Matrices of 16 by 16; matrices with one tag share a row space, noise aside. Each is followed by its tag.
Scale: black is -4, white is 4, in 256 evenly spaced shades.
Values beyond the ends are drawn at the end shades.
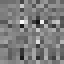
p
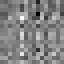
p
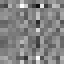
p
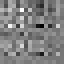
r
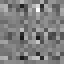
p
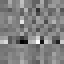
p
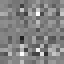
p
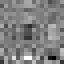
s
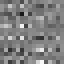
r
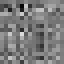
r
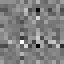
p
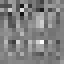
r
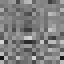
s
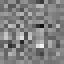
r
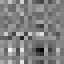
r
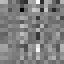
p
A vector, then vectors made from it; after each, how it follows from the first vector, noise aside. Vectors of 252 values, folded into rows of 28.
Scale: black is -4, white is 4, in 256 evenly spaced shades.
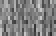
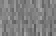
shrunk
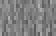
shrunk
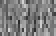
wrapped around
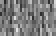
reversed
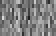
wrapped around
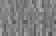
shrunk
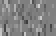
partly zeroed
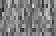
wrapped around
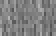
shrunk
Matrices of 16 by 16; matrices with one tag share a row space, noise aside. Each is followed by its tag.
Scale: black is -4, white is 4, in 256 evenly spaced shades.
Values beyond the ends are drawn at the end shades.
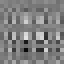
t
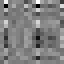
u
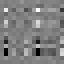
u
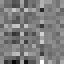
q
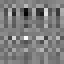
t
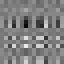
t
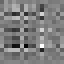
q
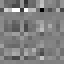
q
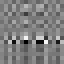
t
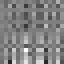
t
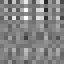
t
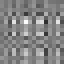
t
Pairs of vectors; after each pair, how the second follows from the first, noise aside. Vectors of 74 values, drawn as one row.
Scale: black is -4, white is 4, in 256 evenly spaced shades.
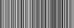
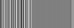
partly zeroed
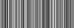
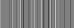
partly zeroed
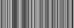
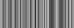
wrapped around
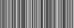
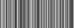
wrapped around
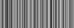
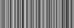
reversed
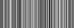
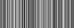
reversed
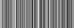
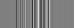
partly zeroed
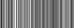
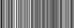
copied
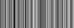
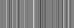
partly zeroed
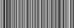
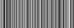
copied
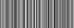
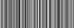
reversed
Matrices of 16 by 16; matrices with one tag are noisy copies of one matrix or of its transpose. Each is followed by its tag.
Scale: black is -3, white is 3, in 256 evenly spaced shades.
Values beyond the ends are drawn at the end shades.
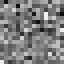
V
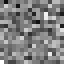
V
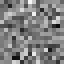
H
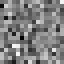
V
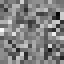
H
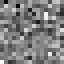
V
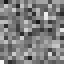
V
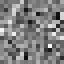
H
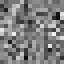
H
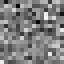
V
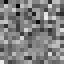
V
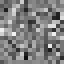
H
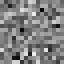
H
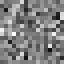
H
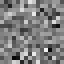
H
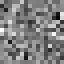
H
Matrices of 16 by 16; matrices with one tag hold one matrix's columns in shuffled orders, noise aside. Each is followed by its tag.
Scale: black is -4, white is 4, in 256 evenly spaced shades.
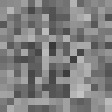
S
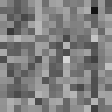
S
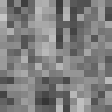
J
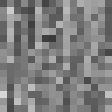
J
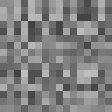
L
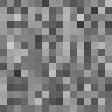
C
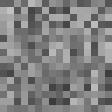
C
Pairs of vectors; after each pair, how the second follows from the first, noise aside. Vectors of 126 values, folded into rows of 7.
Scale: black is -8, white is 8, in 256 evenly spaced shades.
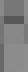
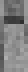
scaled up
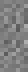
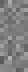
wrapped around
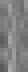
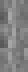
wrapped around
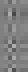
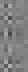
wrapped around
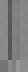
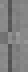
wrapped around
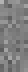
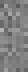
wrapped around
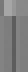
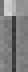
scaled up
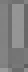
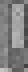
scaled up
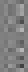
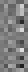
scaled up
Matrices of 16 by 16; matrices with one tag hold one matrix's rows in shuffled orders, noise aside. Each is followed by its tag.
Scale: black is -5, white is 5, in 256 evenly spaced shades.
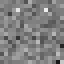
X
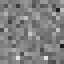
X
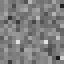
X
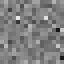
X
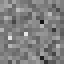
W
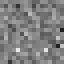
X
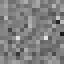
X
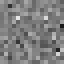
X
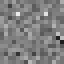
X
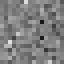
W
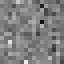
W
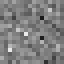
W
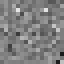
X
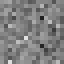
W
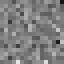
X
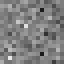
W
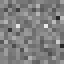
X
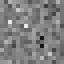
W
